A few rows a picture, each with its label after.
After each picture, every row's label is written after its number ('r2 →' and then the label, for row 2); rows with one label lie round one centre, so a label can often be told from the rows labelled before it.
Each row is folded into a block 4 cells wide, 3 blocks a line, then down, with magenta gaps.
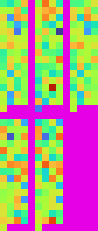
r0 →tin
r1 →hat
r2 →tin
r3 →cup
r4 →cup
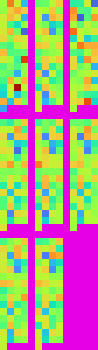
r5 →hat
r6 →tin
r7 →cup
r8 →tin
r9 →tin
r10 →tin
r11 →tin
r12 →tin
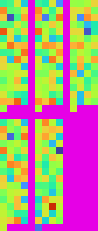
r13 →cup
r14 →cup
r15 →tin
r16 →cup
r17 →hat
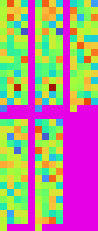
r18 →hat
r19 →hat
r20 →cup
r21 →tin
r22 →cup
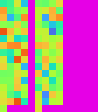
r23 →cup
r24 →tin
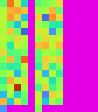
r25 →hat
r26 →tin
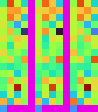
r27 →hat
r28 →hat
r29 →hat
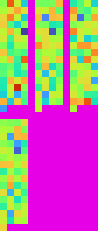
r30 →hat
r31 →tin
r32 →cup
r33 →tin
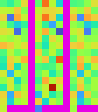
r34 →tin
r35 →hat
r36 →tin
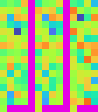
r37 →tin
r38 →tin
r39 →cup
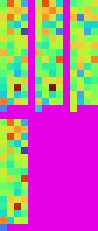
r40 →hat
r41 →hat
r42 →tin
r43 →hat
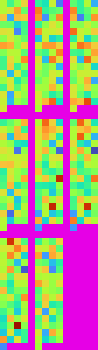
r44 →tin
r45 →cup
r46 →cup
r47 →tin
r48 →hat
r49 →hat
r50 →hat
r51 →tin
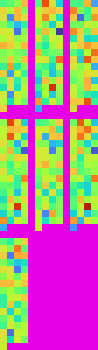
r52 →tin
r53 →hat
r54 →cup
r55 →hat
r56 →tin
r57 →hat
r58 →tin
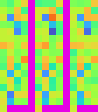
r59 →tin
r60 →tin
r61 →tin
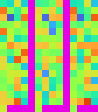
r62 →cup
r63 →tin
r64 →cup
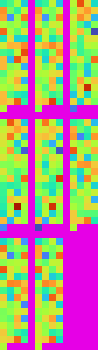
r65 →cup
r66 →cup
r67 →hat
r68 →hat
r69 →hat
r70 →cup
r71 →cup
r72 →cup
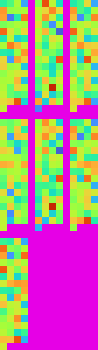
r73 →cup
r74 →hat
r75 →cup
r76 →tin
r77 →hat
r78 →cup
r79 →cup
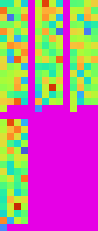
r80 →cup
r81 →hat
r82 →tin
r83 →hat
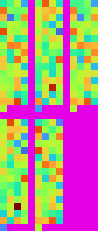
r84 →cup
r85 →hat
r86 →cup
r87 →hat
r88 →cup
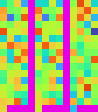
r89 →cup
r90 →cup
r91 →hat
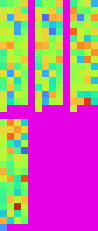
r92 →tin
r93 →tin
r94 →cup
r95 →hat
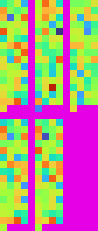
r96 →cup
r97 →hat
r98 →tin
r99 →cup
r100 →cup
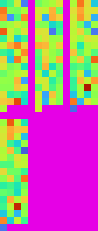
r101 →cup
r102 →tin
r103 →hat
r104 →hat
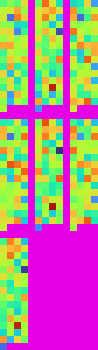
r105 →tin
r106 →hat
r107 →cup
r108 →cup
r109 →hat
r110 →cup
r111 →hat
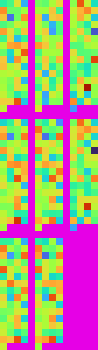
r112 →cup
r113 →tin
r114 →hat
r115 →cup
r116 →cup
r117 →hat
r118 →cup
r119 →cup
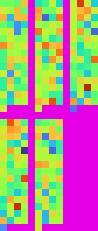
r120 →tin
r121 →cup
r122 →hat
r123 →hat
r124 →tin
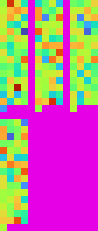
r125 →hat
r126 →cup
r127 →tin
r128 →cup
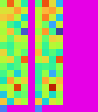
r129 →hat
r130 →hat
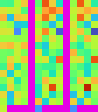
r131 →tin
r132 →hat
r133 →hat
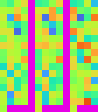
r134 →tin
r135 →tin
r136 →cup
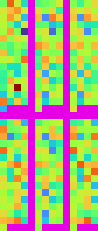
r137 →hat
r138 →tin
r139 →tin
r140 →cup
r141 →tin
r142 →cup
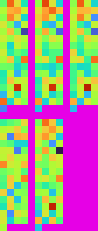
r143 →hat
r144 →hat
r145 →hat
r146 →tin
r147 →hat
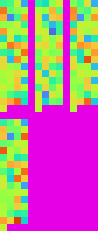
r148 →cup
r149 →tin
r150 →cup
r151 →cup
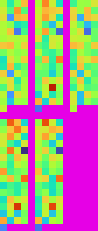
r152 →tin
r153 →hat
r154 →tin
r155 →hat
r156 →hat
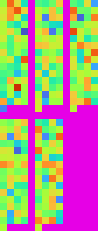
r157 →hat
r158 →tin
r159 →cup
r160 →tin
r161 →cup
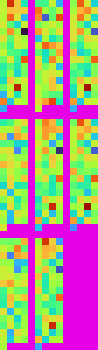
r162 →hat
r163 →cup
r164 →hat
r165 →tin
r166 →hat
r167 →hat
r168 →tin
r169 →hat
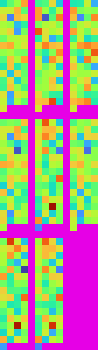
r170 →tin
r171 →cup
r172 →cup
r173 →tin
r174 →hat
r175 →tin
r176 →hat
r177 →hat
